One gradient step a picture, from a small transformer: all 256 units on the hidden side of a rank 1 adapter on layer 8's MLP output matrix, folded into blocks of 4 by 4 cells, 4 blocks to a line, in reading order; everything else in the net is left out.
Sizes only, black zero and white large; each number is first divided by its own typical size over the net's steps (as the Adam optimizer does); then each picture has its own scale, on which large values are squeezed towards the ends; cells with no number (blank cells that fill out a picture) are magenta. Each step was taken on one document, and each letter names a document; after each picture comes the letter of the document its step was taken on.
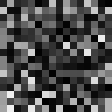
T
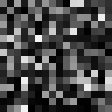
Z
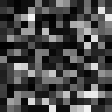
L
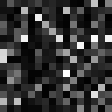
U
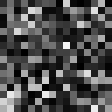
T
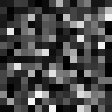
L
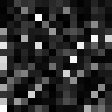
U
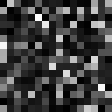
U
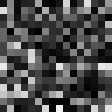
T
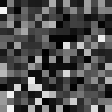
T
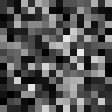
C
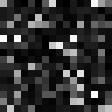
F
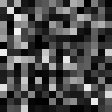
Z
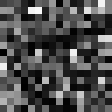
T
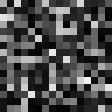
Z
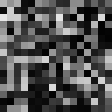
Z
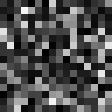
C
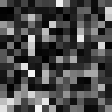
L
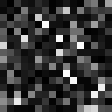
U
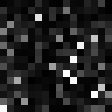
U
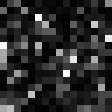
U
